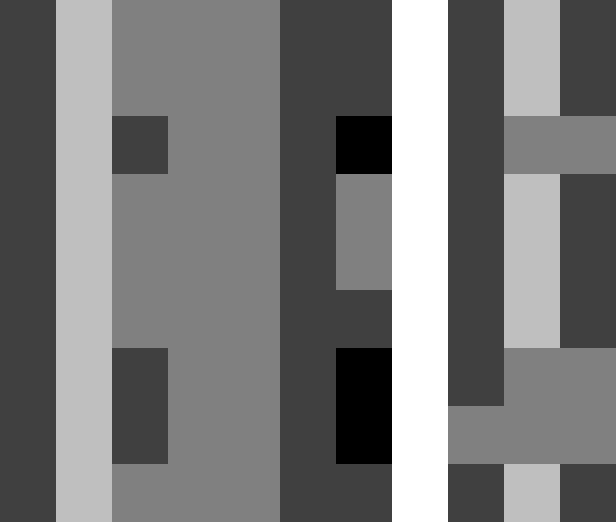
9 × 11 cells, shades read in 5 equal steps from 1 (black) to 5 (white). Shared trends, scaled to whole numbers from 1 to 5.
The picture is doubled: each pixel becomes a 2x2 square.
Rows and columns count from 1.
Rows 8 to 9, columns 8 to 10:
5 3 3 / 5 2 4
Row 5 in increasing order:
2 2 2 2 3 3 3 3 4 4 5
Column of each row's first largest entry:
8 8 8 8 8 8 8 8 8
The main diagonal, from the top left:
2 4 2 3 3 2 1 5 2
